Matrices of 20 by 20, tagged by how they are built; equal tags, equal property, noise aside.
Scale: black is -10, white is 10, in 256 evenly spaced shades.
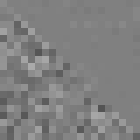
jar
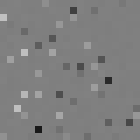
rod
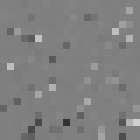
rod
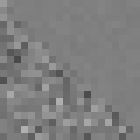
jar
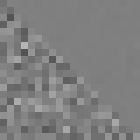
jar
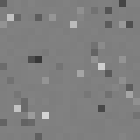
rod
